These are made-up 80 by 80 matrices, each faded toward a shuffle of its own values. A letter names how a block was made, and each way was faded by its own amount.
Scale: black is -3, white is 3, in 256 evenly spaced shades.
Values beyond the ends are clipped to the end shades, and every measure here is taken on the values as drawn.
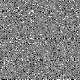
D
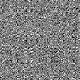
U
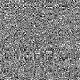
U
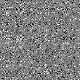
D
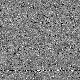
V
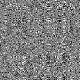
U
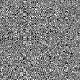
U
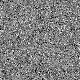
V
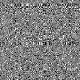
U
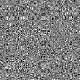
U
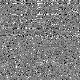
D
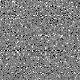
D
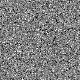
V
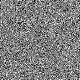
V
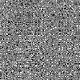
U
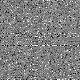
D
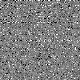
D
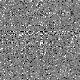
D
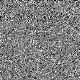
V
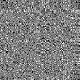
U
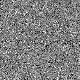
V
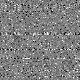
D
